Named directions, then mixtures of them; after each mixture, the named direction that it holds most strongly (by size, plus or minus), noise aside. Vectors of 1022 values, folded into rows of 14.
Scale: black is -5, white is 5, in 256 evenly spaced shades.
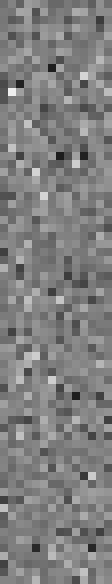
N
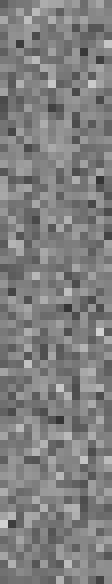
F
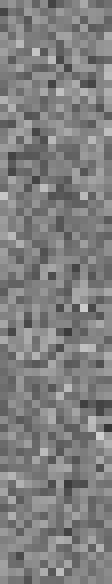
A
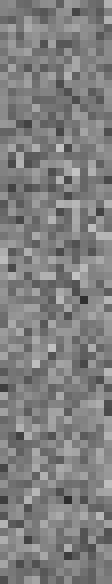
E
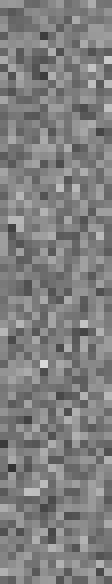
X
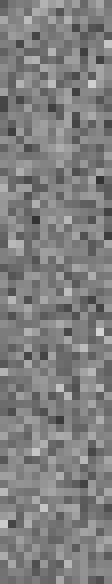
F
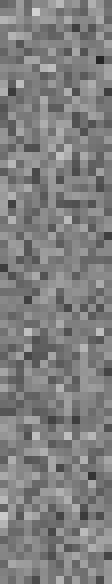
F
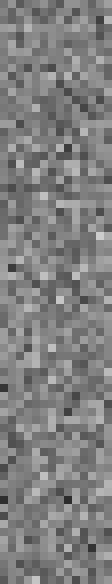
E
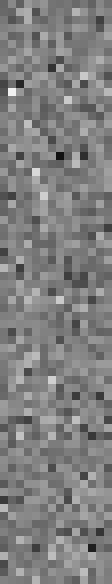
N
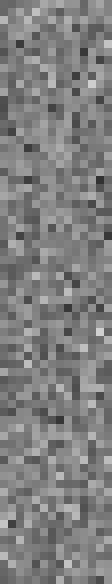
F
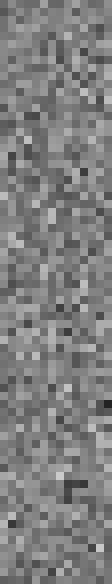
A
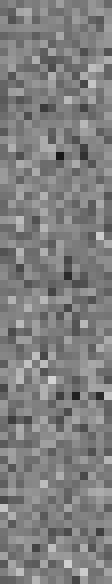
N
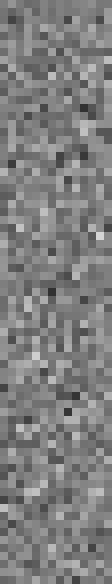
X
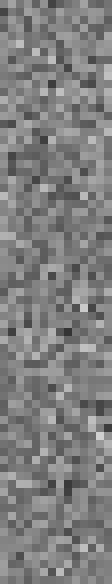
A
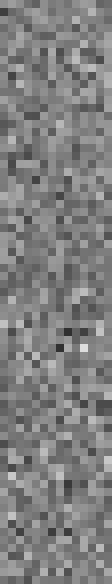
A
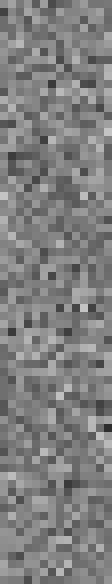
A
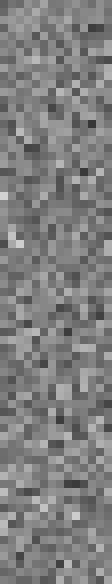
F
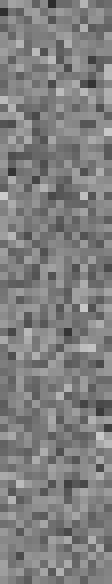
A
